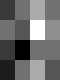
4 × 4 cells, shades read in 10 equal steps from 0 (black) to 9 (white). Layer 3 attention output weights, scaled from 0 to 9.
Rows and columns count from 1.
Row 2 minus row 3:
2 3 5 1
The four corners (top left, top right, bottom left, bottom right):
2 4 1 3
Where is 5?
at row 2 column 4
